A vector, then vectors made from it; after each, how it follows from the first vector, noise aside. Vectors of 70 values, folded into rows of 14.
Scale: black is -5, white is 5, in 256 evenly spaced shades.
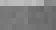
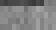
negated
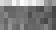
scaled up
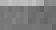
copied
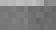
copied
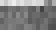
scaled up
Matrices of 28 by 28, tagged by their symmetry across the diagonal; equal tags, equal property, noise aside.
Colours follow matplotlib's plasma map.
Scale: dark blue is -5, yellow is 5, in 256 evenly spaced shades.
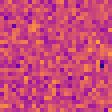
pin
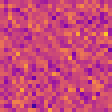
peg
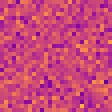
peg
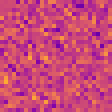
peg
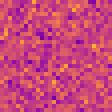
pin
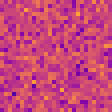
pin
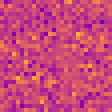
pin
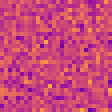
peg
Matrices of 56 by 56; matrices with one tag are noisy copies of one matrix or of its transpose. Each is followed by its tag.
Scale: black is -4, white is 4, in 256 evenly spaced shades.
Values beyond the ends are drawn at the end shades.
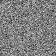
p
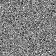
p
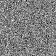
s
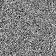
p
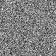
p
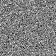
s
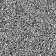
p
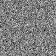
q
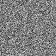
q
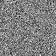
p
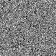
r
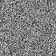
p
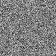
s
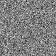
s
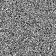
p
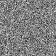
s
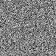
q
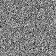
q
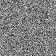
r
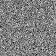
q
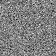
p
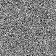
r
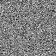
p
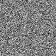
q
